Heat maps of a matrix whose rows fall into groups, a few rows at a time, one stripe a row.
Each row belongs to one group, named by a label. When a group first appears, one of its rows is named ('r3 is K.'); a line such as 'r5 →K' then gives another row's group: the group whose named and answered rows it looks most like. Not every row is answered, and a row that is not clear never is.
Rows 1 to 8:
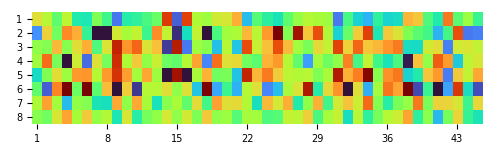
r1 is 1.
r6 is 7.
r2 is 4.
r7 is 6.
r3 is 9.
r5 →9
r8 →7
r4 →6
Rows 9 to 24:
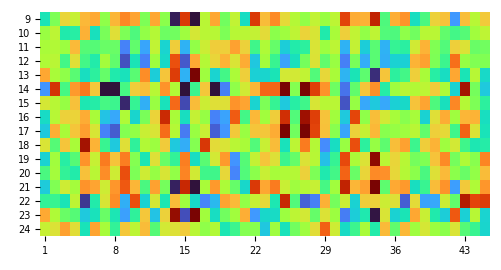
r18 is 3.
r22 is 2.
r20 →9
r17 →4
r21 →9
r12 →1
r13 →1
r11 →1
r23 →1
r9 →9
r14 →4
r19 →9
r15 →1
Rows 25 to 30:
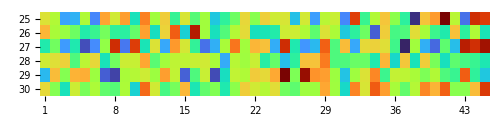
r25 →6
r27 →2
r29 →4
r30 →6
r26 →1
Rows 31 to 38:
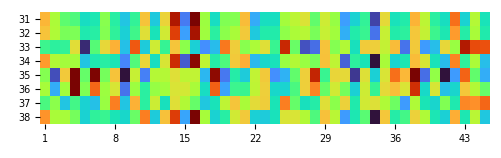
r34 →1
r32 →1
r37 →2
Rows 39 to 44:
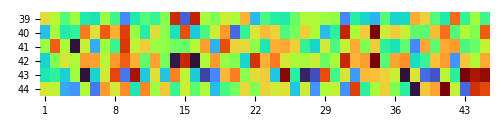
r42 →9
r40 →9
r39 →1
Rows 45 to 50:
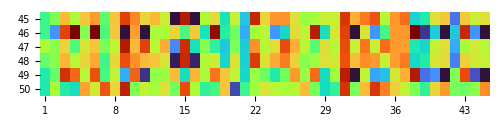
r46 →7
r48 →9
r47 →9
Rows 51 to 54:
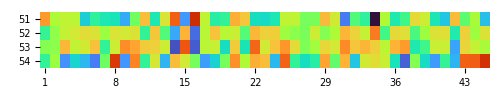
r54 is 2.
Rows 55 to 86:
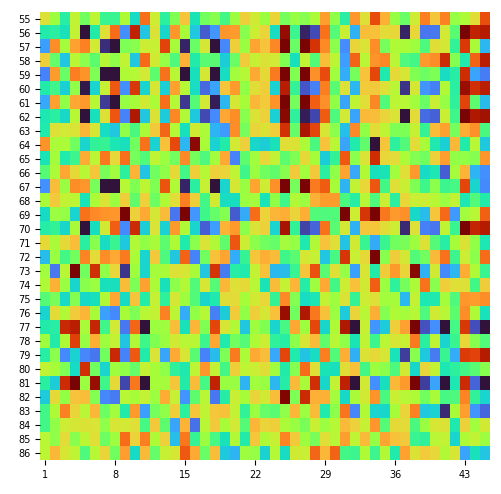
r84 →9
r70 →2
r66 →7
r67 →4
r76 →4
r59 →4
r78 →7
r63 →4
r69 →9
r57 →4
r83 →7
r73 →7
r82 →4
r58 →6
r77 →7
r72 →9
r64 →1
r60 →2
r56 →2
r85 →9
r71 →1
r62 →2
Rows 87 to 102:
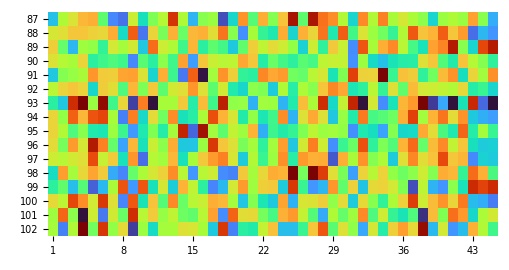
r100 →3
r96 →3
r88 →3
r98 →4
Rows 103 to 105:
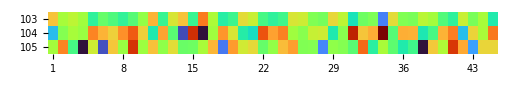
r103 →1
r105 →6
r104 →9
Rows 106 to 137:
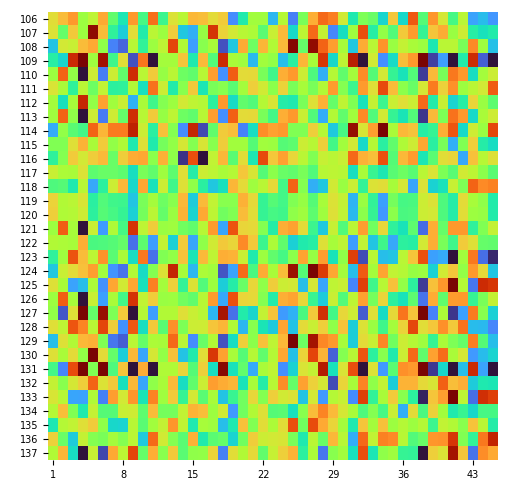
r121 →6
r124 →4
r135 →4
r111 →6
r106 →3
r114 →9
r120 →1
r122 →1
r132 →3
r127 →7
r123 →7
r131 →7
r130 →3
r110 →6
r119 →1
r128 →3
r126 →6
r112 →7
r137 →6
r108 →4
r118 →2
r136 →6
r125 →6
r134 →3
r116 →9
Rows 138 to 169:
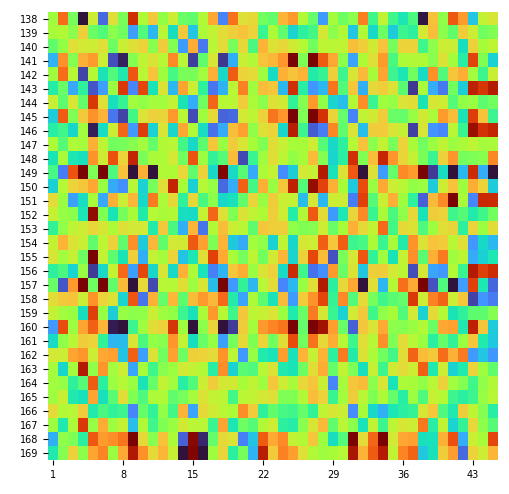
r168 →9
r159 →3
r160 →4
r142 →6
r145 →4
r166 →1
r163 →7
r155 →3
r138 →6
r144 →3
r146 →2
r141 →4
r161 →4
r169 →9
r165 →3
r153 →9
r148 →9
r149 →7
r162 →3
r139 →1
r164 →3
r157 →7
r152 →3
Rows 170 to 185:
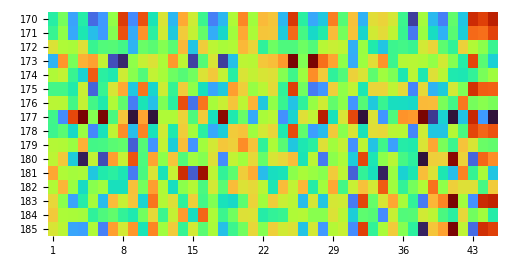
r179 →1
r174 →3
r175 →2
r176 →1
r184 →1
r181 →1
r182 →6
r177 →7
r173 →4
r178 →2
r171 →2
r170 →2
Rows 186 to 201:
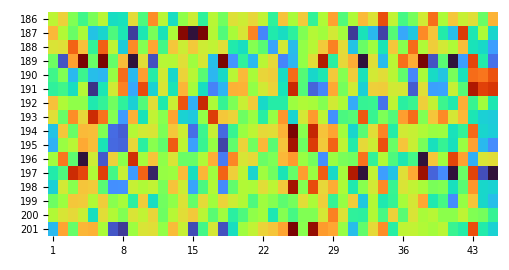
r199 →7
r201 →4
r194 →4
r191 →2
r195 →4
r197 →7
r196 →6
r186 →6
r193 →3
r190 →2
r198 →4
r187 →1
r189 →7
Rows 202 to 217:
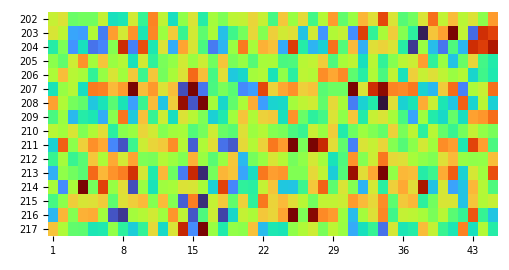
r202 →6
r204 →2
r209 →2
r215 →9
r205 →7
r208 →1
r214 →7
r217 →1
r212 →9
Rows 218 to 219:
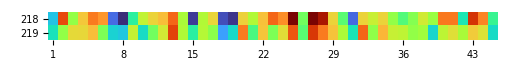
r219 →4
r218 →4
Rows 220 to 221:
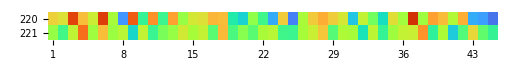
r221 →7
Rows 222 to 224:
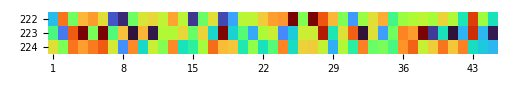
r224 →3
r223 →7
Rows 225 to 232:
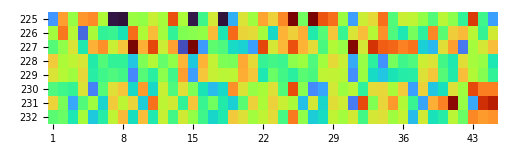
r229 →1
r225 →4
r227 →9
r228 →1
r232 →2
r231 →6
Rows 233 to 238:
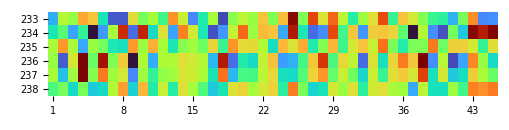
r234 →2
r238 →2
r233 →4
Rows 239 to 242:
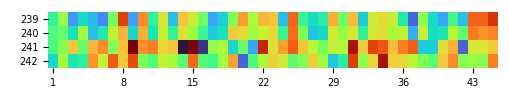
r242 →9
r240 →2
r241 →9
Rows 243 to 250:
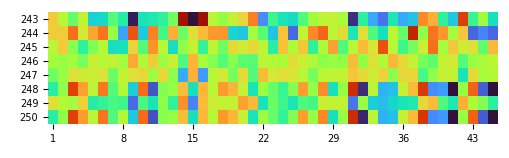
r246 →9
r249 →1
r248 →7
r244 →3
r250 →7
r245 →6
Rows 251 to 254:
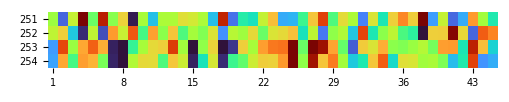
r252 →6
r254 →4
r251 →7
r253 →4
